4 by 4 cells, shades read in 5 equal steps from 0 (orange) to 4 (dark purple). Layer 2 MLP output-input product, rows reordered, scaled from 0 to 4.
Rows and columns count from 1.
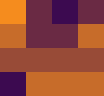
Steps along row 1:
up up down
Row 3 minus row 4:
-2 1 1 1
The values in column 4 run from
1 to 3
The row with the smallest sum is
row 4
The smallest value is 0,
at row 1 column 1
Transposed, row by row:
0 1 2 4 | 3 3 2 1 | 4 3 2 1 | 3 1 2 1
